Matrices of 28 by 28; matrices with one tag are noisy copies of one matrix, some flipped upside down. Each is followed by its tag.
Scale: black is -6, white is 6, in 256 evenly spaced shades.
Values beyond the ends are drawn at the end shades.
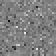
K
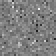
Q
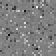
K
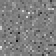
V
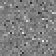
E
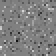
V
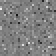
V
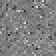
K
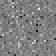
Q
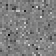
K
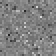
K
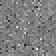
K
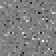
E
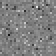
K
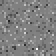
K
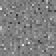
V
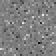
E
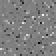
E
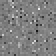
Q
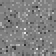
K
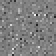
Q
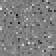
V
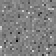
V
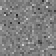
V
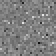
E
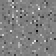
Q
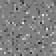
E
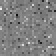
V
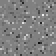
E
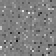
V
